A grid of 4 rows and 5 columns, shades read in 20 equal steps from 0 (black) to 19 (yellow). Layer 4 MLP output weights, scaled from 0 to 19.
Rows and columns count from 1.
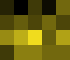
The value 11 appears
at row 4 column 2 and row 4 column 3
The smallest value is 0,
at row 1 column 2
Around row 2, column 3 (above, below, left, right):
5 19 8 9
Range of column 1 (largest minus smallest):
9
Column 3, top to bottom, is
5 6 19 11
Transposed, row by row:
3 6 12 5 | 0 8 15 11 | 5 6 19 11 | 1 9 8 9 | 9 6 14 9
